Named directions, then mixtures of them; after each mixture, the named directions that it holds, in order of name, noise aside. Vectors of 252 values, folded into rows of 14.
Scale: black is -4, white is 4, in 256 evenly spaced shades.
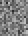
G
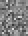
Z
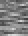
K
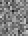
G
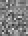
Z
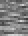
K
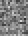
G, K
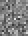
G, Z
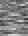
K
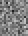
G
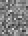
Z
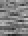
K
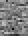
K, Z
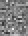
K, Z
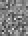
Z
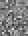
Z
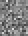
Z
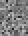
Z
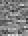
G, K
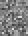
Z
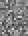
Z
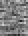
G, K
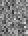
G, Z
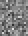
Z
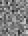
G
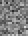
G, K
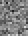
G, K
